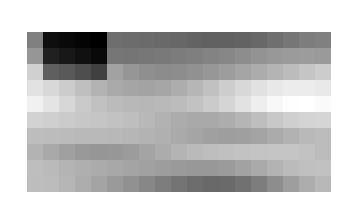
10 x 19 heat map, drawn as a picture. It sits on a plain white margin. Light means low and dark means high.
Ninth with the lowest average: middle right. Roughest part: top left. Grain: streaks across. Ninth with the highest average: top left. Odd patch: higher, in the top left. Histogram: skewed, a long tail of high values.
